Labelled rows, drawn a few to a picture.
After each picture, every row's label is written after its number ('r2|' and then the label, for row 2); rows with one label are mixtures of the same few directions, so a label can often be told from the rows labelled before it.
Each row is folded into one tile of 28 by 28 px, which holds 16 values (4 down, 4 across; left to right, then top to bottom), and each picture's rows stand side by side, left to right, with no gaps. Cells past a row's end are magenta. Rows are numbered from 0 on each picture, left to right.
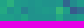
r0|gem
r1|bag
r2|bag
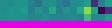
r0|gem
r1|gem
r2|gem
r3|bag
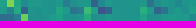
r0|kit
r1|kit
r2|bag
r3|bag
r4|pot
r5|bag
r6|kit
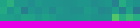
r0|gem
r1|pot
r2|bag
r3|bag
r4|pot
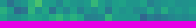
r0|bag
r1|gem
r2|pot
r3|kit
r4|gem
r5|pot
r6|pot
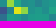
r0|bag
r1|kit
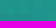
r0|pot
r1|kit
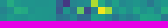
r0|bag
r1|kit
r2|gem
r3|bag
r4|pot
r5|kit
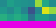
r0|pot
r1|bag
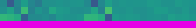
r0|kit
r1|gem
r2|bag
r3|kit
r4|pot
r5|bag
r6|pot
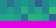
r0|kit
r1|kit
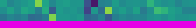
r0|pot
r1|kit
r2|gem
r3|gem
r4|pot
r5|bag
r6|bag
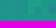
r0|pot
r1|gem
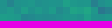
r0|kit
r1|pot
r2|bag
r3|bag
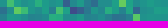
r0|bag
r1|kit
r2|bag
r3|gem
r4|kit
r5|bag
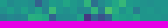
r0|pot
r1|kit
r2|kit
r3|pot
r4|gem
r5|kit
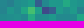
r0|gem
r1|bag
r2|kit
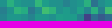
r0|bag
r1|bag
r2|kit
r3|pot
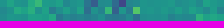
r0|bag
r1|gem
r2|pot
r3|gem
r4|gem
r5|pot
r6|pot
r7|pot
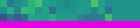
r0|pot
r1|gem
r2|kit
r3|kit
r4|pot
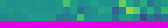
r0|pot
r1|pot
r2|kit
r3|bag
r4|bag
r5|pot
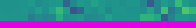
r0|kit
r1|pot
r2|bag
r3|kit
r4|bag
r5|kit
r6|bag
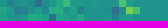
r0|bag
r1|kit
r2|gem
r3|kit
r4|bag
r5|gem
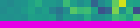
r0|gem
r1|gem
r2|bag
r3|bag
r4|gem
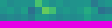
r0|pot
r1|bag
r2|pot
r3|bag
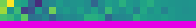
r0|gem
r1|gem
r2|pot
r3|kit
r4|kit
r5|gem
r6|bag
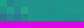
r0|pot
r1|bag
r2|pot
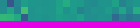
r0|kit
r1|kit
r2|gem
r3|gem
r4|pot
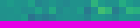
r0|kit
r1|pot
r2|gem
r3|bag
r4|bag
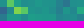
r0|bag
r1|pot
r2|gem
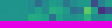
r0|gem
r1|kit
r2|bag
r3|bag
